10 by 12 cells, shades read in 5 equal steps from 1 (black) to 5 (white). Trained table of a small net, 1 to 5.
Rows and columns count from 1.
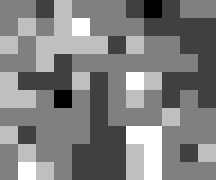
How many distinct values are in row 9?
4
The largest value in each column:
4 5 4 4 5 4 3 5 5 4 3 4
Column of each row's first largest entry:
4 5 1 3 8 1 10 8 9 2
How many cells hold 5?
7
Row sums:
32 36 39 35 34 34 36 38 37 39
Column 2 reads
3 4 3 3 2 4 3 2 4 5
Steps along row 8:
down up same same down same up same down same same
